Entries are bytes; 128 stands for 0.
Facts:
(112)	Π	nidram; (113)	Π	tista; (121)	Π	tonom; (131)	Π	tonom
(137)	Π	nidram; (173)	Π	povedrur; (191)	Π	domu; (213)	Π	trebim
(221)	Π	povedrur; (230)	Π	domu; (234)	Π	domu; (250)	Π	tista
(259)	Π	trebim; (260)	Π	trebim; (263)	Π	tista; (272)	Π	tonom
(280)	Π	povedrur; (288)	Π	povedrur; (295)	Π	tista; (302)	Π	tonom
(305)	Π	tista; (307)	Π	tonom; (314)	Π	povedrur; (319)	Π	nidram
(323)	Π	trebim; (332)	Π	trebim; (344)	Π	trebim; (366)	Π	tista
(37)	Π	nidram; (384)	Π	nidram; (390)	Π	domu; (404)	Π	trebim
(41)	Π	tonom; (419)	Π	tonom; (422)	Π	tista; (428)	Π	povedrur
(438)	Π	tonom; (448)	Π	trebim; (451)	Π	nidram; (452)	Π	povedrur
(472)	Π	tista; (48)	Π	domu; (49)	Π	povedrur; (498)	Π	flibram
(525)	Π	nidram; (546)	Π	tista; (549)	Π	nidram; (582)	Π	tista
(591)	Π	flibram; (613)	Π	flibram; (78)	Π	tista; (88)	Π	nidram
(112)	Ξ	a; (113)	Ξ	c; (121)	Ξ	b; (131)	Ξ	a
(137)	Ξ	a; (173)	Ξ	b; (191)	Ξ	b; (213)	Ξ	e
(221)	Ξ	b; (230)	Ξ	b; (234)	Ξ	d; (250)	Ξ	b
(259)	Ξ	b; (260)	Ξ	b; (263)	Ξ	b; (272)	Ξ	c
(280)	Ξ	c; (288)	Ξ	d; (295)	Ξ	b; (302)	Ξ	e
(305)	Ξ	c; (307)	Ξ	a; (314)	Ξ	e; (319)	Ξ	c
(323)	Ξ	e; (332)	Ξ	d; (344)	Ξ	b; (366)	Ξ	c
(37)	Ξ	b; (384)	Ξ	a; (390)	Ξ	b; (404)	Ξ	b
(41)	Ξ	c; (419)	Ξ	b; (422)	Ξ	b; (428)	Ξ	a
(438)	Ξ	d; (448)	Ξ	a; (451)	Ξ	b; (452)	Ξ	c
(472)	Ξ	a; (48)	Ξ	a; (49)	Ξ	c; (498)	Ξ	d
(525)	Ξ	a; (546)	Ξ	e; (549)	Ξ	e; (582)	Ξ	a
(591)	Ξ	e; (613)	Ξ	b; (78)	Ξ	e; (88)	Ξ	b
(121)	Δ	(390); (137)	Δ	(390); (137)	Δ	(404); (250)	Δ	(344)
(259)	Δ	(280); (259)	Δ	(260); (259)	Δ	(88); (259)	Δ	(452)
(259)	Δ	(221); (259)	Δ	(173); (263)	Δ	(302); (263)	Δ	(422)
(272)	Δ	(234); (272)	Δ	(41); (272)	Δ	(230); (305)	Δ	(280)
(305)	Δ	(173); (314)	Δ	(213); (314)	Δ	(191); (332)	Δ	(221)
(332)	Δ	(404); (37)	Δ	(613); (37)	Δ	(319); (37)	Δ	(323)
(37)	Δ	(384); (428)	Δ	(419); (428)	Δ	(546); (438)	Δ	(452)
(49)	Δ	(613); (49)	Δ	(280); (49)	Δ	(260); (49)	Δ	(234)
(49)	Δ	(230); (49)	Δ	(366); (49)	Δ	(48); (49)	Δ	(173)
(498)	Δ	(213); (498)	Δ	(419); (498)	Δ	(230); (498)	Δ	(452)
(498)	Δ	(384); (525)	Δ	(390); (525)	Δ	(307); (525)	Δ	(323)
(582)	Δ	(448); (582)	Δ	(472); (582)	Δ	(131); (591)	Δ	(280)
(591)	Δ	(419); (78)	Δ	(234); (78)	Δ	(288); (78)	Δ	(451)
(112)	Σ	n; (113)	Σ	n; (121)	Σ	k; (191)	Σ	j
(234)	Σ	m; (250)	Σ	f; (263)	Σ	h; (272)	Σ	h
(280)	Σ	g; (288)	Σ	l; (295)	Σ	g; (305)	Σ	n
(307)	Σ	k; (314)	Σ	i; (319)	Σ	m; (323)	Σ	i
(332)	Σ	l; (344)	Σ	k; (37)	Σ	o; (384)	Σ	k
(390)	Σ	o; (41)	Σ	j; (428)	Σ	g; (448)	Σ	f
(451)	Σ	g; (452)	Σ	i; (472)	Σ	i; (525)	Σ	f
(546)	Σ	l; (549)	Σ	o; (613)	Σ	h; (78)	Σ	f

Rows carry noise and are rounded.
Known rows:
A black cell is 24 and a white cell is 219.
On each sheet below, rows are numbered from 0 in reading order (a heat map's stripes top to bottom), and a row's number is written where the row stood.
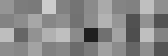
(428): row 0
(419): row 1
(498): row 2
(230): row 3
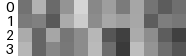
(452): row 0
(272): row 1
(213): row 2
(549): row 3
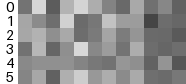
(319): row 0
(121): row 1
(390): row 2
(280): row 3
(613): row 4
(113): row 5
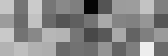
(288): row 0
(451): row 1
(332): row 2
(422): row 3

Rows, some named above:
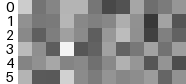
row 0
(332)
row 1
(37)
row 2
(259)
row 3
(137)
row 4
(419)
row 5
(582)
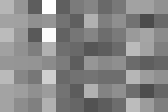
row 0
(525)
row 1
(404)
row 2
(525)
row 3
(48)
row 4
(221)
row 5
(112)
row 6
(404)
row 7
(48)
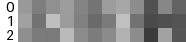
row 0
(295)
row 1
(191)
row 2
(37)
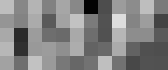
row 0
(234)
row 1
(546)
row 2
(78)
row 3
(314)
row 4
(191)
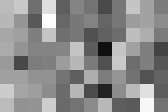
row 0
(307)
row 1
(525)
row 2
(384)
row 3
(323)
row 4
(591)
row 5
(404)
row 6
(302)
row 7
(263)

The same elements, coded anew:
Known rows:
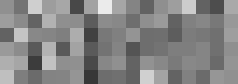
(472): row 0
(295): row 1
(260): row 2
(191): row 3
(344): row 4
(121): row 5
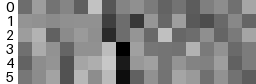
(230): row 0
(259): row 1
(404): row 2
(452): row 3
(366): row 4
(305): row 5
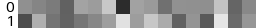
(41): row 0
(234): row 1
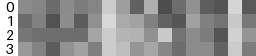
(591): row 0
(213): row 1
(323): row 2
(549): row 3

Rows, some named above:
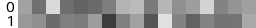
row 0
(307)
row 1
(390)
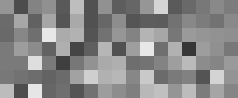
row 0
(37)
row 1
(419)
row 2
(422)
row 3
(332)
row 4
(384)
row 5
(323)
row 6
(525)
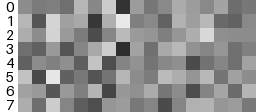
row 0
(113)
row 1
(582)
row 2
(112)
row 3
(319)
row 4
(613)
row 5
(525)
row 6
(451)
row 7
(428)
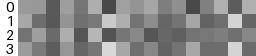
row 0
(451)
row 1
(314)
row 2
(419)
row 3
(314)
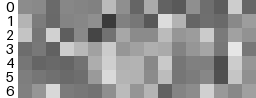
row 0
(591)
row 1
(121)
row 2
(137)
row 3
(302)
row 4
(323)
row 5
(323)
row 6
(48)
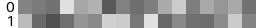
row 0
(263)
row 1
(78)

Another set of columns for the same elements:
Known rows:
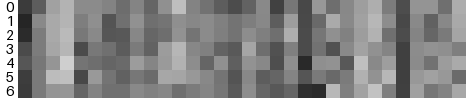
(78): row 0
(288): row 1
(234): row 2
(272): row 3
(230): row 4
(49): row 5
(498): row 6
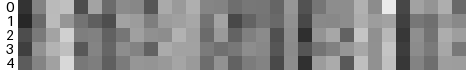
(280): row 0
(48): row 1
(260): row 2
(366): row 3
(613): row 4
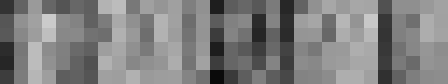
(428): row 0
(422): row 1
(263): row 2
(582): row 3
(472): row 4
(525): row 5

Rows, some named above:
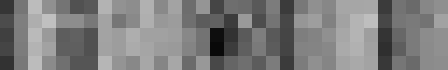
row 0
(384)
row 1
(323)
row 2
(525)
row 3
(525)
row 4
(384)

